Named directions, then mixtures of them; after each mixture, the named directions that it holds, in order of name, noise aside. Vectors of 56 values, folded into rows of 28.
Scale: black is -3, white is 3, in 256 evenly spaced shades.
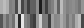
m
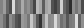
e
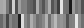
e, m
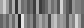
e, m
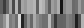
e, m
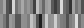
e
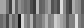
e, m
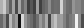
e, m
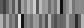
e, m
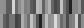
e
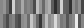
e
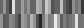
e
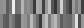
e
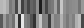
m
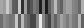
e, m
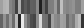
m
